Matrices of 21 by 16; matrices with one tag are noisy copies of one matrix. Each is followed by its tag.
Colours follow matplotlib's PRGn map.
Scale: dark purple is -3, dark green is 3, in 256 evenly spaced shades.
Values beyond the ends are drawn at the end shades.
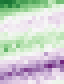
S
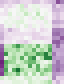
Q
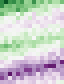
S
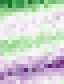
S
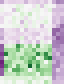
Q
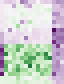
Q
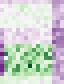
Q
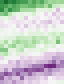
S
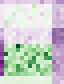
Q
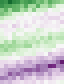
S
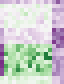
Q
